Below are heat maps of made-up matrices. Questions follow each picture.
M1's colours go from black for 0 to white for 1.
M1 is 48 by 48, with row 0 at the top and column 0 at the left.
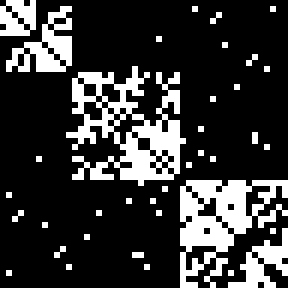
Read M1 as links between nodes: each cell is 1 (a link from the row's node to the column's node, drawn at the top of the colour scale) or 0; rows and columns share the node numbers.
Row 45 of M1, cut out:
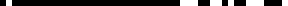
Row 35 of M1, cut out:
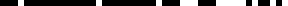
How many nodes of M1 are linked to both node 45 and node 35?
7
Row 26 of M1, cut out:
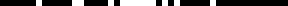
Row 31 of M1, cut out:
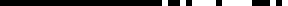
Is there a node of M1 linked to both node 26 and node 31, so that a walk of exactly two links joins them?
yes
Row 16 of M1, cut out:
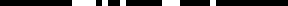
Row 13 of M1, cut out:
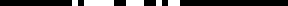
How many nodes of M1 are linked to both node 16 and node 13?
6
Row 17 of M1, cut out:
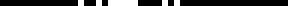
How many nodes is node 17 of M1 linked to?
9
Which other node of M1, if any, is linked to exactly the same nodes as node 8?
none
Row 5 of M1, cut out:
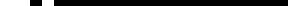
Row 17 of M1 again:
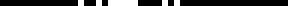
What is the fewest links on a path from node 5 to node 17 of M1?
4
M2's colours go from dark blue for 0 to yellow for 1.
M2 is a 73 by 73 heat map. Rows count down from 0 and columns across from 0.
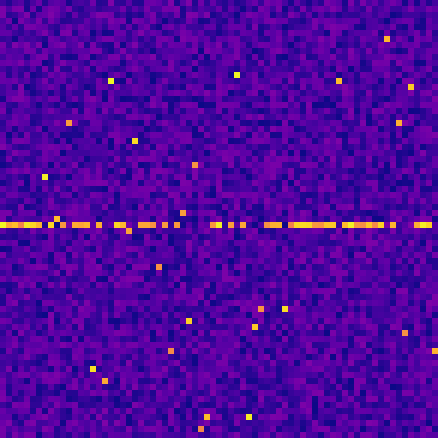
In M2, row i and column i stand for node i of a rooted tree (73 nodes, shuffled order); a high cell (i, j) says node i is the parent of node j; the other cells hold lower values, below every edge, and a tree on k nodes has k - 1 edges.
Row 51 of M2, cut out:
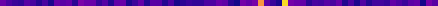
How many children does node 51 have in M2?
2
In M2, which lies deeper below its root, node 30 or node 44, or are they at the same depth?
node 30
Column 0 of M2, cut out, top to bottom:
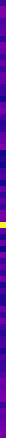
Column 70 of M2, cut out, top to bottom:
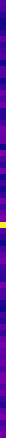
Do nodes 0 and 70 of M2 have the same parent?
yes
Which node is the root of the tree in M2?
37
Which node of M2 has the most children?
37
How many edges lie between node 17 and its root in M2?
2
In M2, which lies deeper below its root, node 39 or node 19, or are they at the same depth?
node 39
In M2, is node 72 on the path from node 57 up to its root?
no
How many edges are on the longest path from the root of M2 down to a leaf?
2
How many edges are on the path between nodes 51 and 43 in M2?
1
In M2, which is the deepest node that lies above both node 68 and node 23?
37
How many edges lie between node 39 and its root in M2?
2
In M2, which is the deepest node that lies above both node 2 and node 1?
37
